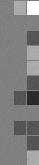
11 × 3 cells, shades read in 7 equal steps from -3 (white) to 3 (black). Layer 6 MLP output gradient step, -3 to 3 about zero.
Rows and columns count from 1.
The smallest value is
-3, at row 1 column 3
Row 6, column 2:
0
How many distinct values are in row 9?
2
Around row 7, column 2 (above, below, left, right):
0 0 0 2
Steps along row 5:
same down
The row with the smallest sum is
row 1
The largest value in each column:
0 1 2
